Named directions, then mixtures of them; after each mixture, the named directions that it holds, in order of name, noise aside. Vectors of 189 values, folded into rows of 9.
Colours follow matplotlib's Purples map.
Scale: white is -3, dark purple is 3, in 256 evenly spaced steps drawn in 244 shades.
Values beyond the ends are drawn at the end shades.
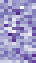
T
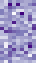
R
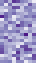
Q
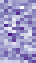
T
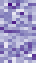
Q, R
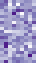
R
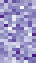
Q, T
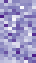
Q, T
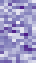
Q, T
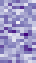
Q, T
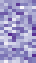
R, T
